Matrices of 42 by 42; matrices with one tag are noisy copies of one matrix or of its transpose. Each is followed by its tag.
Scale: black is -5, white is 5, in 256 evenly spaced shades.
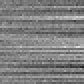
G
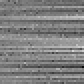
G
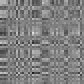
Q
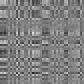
Q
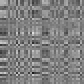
Q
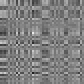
Q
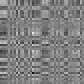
Q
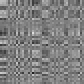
Q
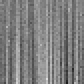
G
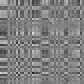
Q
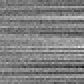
G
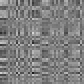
Q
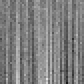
G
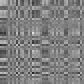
Q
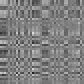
Q
